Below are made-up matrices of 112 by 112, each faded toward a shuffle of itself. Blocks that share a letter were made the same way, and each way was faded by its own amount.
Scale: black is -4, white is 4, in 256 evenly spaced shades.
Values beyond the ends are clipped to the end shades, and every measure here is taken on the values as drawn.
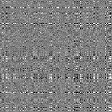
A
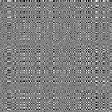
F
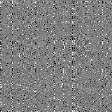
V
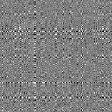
A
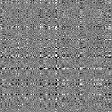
A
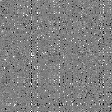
V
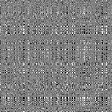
A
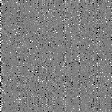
V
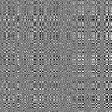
F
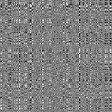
A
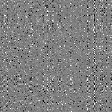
V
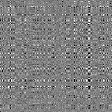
A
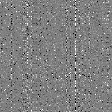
V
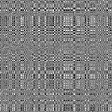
F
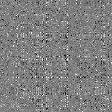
V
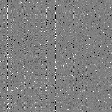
V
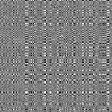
F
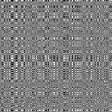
F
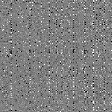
V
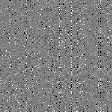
V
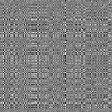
F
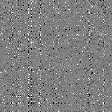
V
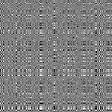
F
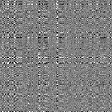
A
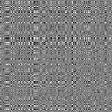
F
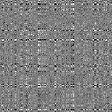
A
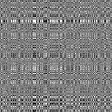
F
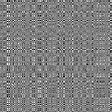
F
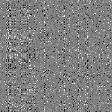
V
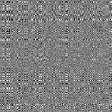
A
